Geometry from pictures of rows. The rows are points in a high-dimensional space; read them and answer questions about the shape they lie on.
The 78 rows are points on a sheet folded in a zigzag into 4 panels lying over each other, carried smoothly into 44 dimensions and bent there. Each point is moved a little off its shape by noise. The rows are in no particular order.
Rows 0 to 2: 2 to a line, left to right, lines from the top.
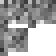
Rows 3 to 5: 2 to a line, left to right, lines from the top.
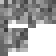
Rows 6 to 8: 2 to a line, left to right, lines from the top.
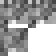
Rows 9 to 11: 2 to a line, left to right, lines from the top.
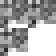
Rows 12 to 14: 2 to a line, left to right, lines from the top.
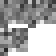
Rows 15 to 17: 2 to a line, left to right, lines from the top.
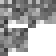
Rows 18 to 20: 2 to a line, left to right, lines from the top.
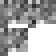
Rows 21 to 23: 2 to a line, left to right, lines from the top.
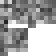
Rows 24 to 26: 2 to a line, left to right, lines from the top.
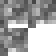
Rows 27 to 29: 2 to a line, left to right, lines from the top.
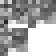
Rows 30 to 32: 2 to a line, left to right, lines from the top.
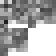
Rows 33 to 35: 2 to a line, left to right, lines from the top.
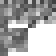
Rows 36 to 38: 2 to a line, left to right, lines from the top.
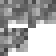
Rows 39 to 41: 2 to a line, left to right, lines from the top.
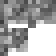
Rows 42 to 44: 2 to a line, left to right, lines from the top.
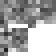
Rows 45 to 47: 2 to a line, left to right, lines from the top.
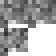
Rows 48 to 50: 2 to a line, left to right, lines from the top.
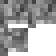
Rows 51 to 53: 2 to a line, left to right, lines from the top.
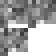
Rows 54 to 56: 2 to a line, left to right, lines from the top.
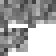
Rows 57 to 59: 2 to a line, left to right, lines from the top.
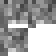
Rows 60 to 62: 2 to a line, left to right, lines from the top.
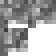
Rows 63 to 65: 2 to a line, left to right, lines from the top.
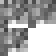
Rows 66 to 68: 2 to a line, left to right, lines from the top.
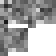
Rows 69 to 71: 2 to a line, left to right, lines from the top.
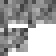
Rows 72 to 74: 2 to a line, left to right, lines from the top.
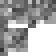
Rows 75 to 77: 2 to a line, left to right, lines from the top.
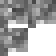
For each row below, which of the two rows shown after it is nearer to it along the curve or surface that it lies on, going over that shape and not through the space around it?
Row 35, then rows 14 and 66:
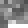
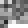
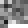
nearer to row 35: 14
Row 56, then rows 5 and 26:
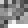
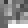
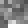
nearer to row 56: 5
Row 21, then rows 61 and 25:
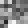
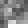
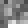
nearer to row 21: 61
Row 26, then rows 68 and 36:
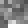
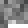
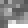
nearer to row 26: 36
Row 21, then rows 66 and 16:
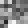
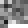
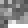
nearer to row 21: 66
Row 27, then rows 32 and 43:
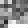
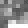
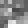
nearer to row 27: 43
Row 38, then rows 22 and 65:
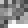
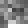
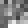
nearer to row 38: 65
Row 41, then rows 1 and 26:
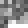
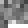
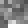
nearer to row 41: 26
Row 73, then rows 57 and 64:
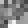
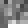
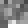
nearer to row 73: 64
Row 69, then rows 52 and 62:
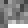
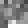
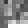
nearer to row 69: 62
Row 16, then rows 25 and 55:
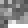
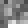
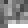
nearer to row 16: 25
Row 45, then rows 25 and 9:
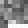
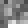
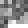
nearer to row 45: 9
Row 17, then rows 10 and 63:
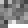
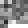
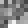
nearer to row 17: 63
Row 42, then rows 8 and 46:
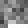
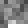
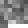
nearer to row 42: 46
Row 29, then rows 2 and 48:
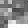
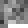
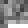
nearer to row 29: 2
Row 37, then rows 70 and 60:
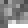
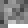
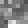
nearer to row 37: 70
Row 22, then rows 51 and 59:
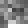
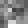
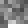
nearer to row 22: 51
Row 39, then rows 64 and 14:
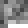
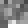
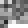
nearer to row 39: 64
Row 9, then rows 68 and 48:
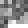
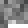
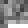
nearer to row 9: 68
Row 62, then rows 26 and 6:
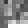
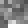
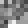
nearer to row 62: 6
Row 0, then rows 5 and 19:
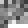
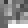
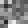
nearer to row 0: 5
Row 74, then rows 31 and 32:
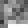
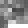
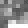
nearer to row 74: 32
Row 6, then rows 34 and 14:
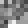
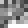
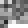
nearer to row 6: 34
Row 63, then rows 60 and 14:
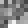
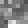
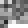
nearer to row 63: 60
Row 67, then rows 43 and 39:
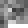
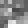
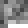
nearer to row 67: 43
